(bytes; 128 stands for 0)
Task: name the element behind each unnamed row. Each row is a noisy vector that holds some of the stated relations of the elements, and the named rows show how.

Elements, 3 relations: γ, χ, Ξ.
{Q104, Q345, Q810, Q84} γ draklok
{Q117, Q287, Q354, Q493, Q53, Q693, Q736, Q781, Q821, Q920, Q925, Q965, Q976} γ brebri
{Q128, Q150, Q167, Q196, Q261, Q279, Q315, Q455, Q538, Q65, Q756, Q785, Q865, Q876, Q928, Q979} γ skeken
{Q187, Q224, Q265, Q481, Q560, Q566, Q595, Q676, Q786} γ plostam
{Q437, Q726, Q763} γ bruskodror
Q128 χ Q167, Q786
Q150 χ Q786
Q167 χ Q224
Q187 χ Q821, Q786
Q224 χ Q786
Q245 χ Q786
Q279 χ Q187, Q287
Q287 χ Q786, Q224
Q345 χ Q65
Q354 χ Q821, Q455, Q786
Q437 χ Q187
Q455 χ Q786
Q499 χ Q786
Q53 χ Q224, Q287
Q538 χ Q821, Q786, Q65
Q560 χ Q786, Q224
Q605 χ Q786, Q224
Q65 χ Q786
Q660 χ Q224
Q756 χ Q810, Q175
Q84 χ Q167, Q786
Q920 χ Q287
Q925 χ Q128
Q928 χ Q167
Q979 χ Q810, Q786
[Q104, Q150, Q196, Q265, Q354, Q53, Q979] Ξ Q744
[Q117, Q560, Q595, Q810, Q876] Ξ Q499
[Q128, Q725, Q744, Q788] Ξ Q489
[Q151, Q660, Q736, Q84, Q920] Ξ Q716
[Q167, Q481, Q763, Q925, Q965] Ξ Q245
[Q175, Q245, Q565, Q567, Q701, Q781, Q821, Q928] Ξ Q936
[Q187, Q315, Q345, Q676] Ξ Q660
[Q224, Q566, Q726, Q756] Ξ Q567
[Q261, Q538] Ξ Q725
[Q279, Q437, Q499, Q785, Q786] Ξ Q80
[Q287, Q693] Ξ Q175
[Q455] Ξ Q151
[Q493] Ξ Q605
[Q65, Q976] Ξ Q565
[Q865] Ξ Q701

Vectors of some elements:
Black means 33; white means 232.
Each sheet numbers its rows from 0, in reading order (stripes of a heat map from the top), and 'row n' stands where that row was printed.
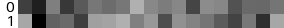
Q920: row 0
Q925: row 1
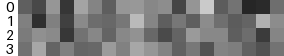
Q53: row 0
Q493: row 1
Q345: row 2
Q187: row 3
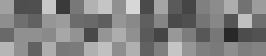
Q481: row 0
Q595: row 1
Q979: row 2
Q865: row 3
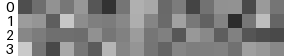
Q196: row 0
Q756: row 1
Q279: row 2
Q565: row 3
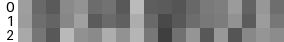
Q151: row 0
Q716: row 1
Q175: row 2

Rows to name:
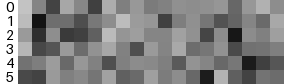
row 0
Q567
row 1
Q965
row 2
Q821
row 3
Q928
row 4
Q150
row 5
Q786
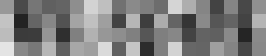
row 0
Q287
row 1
Q167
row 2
Q245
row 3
Q763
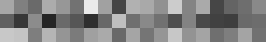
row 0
Q224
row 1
Q354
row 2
Q726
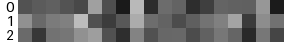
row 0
Q538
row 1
Q744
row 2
Q128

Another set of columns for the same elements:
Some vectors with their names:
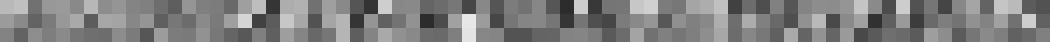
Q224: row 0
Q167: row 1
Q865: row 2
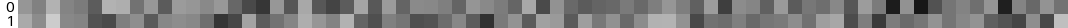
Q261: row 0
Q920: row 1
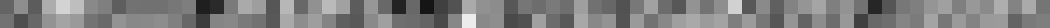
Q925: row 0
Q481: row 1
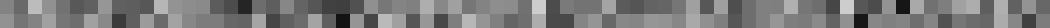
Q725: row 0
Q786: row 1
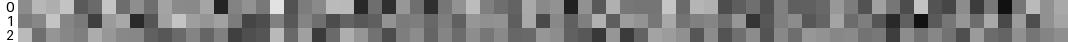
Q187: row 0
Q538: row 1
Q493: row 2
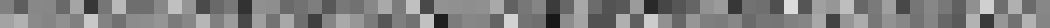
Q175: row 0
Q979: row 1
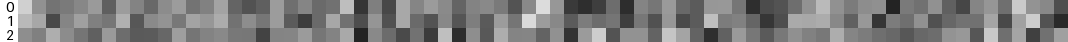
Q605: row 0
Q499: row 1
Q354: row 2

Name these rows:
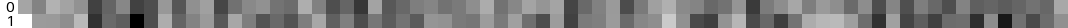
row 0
Q84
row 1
Q455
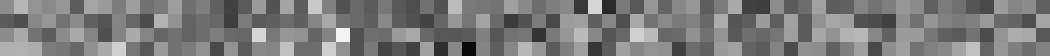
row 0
Q437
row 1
Q821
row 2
Q756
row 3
Q53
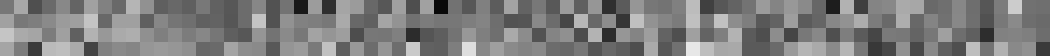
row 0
Q810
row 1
Q566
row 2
Q279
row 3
Q245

